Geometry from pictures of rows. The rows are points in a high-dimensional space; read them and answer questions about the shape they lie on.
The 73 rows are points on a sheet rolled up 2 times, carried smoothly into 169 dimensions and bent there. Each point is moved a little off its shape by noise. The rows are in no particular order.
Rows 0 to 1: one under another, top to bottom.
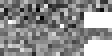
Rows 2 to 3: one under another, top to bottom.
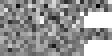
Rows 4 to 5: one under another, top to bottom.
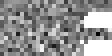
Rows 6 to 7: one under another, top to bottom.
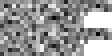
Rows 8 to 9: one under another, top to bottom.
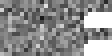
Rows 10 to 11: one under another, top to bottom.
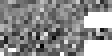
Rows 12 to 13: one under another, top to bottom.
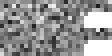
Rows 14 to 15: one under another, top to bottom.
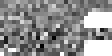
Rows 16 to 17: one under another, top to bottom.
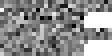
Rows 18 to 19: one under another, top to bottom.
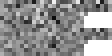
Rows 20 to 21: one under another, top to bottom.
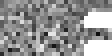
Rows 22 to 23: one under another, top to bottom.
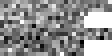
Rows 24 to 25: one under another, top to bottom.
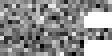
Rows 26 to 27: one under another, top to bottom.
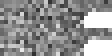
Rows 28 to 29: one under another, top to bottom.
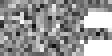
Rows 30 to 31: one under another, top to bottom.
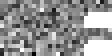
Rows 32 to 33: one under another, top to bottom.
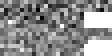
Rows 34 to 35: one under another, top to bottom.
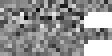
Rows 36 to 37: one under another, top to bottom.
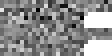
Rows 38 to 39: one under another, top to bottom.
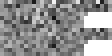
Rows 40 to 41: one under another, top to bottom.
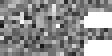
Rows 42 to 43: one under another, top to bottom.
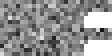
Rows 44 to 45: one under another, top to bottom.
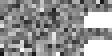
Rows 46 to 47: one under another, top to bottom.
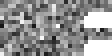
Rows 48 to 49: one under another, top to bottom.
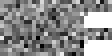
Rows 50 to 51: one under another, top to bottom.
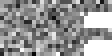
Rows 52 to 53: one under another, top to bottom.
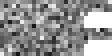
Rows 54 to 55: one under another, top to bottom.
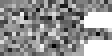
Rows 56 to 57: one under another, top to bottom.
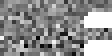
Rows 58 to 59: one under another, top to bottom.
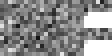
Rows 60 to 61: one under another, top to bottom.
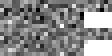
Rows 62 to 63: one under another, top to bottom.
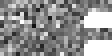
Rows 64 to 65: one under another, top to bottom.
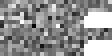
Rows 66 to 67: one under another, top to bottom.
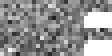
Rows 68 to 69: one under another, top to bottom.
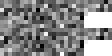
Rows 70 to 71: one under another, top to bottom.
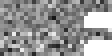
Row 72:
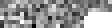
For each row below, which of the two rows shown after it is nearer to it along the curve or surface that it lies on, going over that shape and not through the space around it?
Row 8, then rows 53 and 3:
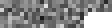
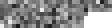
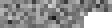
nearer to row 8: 53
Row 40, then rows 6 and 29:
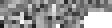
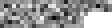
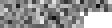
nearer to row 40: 6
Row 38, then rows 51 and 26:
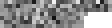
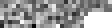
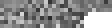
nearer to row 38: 51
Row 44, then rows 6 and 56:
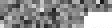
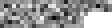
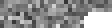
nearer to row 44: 6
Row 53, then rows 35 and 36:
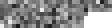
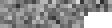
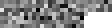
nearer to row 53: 35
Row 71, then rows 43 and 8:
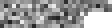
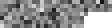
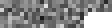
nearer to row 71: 43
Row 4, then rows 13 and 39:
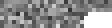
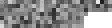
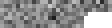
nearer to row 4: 39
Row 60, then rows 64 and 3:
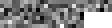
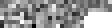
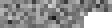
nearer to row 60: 64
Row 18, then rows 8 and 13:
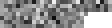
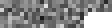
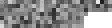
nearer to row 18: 13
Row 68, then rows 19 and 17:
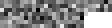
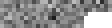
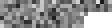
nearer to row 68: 17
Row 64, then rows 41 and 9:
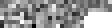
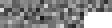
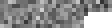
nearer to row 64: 41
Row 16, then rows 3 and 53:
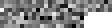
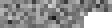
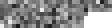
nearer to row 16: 53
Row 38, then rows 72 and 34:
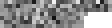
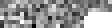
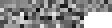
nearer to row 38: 72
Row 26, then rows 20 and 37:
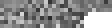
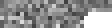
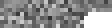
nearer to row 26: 37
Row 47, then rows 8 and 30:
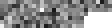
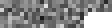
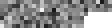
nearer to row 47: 30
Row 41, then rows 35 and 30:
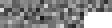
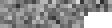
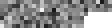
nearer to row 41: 30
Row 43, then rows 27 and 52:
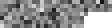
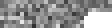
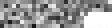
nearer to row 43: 52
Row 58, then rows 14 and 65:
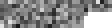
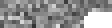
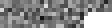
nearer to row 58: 65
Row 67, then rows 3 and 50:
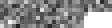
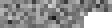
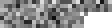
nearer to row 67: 50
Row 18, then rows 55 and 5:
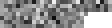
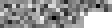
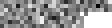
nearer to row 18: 5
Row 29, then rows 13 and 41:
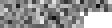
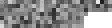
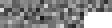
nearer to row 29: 13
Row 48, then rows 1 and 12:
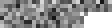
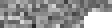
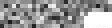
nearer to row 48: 12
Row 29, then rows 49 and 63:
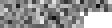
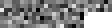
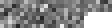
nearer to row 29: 63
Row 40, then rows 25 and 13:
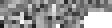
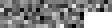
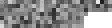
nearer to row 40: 25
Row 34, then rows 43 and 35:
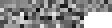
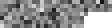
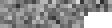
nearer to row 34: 43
